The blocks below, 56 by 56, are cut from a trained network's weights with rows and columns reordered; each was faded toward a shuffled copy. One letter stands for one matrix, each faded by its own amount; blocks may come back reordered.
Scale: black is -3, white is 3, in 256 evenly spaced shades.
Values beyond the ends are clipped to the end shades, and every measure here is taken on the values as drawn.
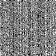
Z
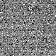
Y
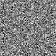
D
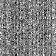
Z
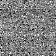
Y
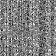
Z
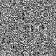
D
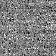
Y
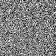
D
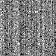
Z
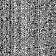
Z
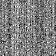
Z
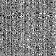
Z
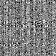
Z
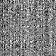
Z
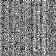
Z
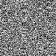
D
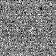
Y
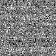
Y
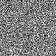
D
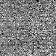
Y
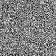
D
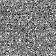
Y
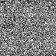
Y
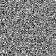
D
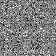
Y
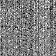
Z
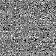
Y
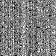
Z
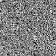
D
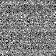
Y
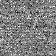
Y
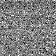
Y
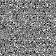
Y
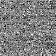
Y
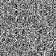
D
